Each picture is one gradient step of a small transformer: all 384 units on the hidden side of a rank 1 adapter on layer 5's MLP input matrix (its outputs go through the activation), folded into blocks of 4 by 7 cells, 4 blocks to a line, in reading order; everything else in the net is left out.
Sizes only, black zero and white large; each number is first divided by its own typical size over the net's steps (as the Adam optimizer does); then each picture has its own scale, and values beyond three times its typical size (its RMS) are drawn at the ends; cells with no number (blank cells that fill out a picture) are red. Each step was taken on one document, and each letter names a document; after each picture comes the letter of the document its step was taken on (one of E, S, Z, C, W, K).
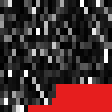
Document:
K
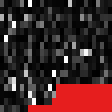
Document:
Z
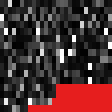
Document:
K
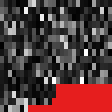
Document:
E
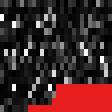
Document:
Z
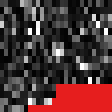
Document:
K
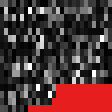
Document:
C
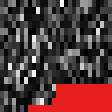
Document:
C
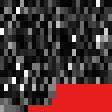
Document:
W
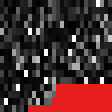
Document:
W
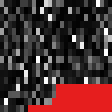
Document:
W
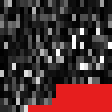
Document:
K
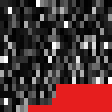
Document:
E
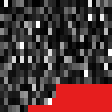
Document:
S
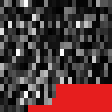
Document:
S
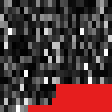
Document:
K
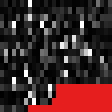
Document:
Z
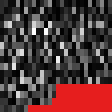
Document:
S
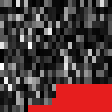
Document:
S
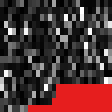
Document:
E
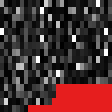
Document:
W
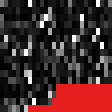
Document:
Z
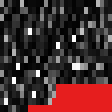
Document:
W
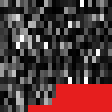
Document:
S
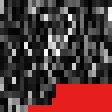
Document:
E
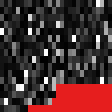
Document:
W
